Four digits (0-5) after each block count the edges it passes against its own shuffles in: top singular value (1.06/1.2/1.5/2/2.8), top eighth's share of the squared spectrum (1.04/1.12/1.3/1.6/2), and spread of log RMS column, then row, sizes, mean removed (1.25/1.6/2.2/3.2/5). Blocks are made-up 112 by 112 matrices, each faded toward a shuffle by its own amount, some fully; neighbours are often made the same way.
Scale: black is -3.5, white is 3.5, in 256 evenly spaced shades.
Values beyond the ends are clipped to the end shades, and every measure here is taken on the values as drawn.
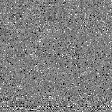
4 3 1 2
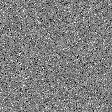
0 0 0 0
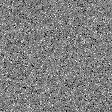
0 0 0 0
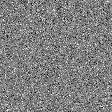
2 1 0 0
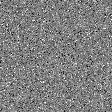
0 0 0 0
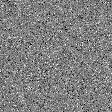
1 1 0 0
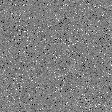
1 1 1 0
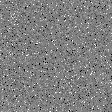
0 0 0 0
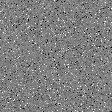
0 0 0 0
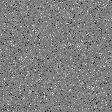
0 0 0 0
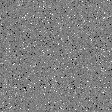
1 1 0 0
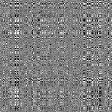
5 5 4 4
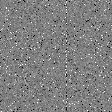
3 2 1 0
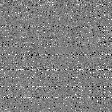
2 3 2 3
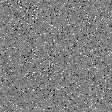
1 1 0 0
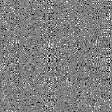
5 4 3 2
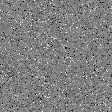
2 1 0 0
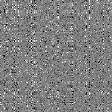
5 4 3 2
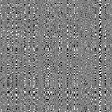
5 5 4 3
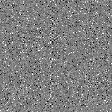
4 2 1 1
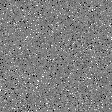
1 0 0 0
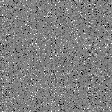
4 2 2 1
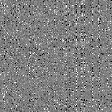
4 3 3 2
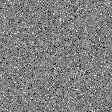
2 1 0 0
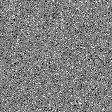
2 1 0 0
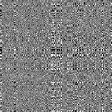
5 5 4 3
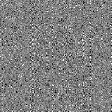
4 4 3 2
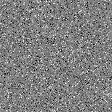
2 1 0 0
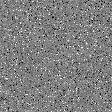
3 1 0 0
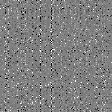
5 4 3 1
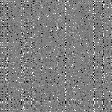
5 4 3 2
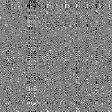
5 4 3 2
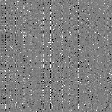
5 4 3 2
